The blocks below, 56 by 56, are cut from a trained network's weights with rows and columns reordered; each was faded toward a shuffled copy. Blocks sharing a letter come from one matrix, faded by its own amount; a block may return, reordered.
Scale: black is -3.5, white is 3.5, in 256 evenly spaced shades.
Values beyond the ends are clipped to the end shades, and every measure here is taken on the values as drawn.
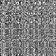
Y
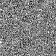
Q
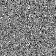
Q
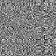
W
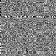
W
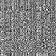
Y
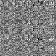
Y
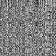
Y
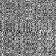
Y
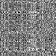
Y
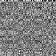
W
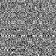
W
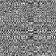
W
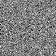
Q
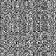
Y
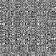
Y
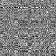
W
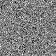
Q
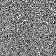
Q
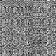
Y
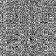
Y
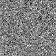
Q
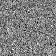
Q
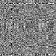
W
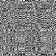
W
